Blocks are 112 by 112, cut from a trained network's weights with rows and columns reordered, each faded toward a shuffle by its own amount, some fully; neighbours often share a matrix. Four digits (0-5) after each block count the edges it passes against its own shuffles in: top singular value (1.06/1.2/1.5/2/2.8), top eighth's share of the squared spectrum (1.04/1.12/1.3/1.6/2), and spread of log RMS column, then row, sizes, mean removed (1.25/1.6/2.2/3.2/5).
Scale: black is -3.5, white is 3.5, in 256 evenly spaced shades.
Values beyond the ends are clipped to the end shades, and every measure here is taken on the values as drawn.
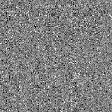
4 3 2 2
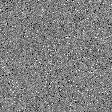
0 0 0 0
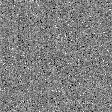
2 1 0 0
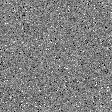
0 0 0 0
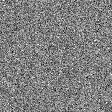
1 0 0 0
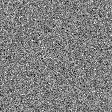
0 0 0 0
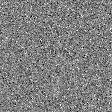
0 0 0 0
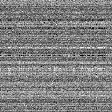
5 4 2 3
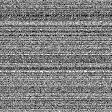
5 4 2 3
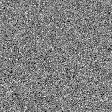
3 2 0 1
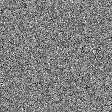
0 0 0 0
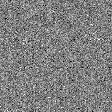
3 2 0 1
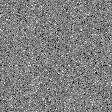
2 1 0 0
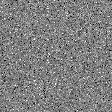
2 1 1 0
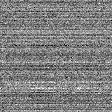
5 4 1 3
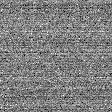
4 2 0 1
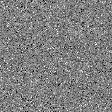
3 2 1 1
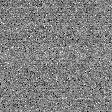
2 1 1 0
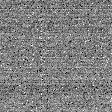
3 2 1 0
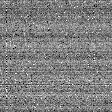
4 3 2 1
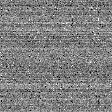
4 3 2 1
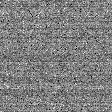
3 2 0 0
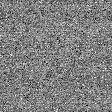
2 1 0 0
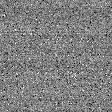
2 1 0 0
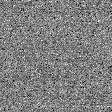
1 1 0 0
